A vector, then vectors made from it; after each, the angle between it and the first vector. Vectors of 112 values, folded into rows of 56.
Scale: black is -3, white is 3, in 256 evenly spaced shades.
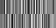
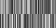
partly opposed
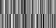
partly opposed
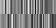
nearly opposite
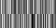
partly opposed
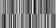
orthogonal
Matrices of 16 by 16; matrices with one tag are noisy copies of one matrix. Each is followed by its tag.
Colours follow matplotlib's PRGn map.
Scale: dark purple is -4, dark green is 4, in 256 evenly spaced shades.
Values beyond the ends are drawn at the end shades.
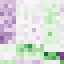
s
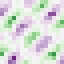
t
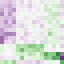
s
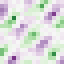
t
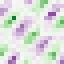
t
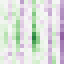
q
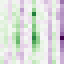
q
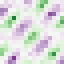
t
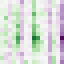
q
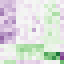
s
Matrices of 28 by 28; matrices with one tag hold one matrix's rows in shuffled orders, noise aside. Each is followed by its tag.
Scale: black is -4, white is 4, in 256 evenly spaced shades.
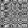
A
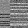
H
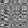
A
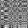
A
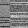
H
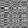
A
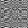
A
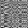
A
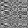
A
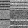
H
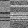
H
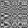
A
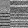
H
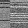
H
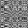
A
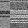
H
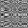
A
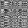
A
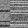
H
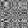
A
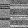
H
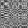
A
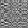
A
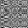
A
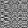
A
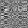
A
